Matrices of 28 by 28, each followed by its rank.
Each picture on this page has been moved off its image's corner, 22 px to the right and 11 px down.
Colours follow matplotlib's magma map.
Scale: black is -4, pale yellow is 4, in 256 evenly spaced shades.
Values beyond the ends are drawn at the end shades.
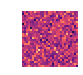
full rank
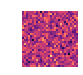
full rank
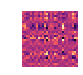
three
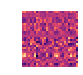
three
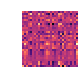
three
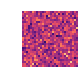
full rank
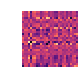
three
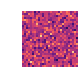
full rank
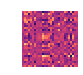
three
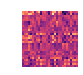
three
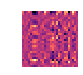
three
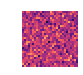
full rank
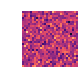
full rank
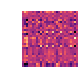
three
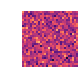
full rank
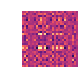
three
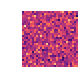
full rank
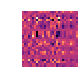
three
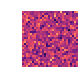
full rank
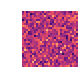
full rank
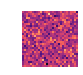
full rank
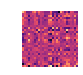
three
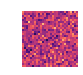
full rank
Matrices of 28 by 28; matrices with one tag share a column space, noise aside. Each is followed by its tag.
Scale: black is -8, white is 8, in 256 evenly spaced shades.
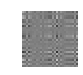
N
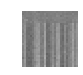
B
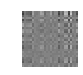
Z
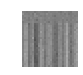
B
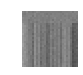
B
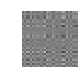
N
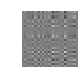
N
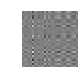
N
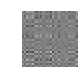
N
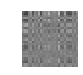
Z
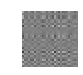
N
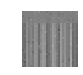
B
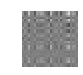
Z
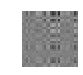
Z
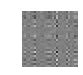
N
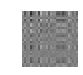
Z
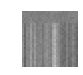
B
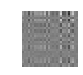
Z
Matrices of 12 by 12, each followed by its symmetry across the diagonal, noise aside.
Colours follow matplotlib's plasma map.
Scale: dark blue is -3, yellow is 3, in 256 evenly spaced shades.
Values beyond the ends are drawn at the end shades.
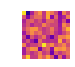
neither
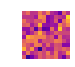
antisymmetric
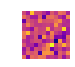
antisymmetric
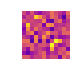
symmetric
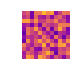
antisymmetric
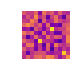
symmetric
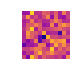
neither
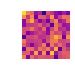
neither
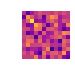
symmetric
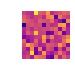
antisymmetric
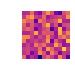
neither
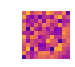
symmetric
